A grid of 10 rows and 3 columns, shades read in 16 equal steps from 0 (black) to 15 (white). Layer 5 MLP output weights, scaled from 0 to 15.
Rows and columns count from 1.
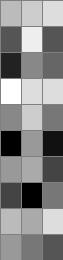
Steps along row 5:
up down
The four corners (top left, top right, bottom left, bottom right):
11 13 9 5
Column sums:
74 95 74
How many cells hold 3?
0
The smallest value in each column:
0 0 1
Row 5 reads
8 12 7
